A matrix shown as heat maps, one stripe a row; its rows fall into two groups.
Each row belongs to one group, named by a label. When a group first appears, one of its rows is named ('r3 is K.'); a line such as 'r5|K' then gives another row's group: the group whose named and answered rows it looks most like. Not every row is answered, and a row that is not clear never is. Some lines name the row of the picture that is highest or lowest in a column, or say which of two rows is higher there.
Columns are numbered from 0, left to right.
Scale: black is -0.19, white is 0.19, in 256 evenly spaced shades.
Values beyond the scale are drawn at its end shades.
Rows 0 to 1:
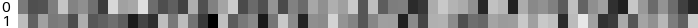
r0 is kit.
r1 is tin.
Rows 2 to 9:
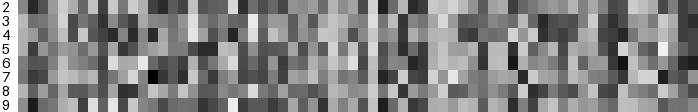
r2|kit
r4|tin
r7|kit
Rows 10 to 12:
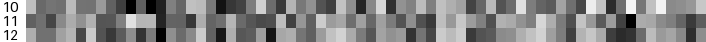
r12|tin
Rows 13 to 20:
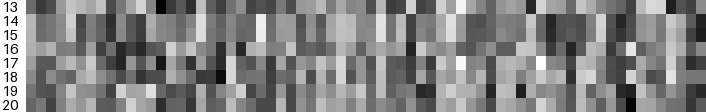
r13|kit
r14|tin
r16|tin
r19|kit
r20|kit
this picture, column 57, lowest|20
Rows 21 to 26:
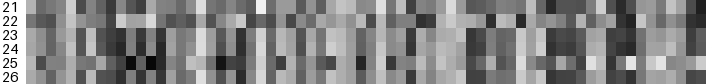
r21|tin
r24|tin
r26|tin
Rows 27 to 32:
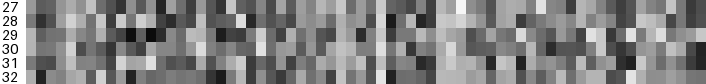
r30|tin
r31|kit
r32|kit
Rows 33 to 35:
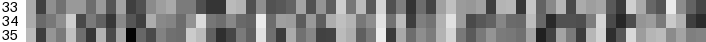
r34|tin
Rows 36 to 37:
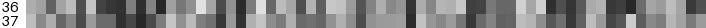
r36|tin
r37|tin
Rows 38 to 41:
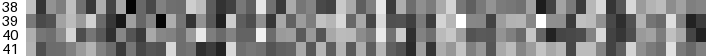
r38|tin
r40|tin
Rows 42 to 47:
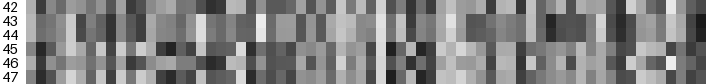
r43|tin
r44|tin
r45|kit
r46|kit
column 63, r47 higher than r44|Yes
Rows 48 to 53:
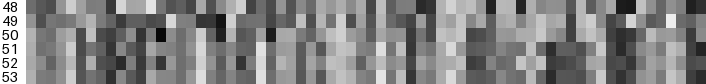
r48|kit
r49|kit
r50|tin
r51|tin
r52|tin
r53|tin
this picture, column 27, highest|49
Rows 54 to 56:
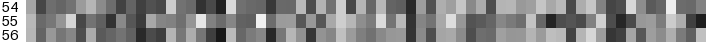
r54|kit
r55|tin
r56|tin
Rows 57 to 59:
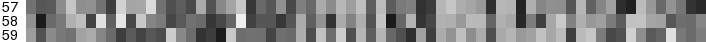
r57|kit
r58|kit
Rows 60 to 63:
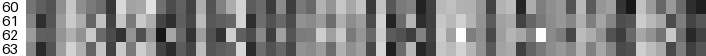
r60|kit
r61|kit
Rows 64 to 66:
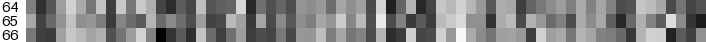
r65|kit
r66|kit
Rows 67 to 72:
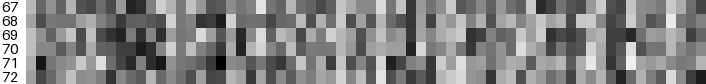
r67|tin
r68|kit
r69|tin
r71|kit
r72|kit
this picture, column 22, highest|70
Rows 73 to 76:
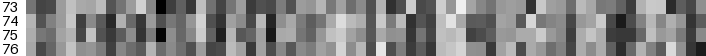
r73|kit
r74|tin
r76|kit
